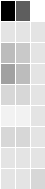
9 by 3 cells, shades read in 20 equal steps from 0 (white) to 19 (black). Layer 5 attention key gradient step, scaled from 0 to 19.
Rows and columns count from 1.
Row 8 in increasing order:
2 2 2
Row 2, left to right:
2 2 2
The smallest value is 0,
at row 1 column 3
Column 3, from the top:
0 2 2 2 2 2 2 2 3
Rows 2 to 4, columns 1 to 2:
2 2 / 5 4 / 7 5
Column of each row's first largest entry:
1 1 1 1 1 3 1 1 3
